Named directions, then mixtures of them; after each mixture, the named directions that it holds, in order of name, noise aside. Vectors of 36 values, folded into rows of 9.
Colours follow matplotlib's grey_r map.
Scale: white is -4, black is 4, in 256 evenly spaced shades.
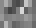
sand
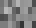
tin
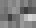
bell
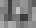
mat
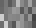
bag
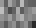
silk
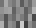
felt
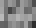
sand, silk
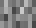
felt, sand, tin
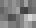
bell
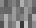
felt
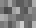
tin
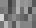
bag, mat, sand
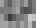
bell, mat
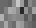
bag, sand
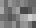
bell, silk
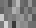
bag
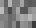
bell, silk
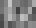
mat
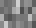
bag, bell, mat
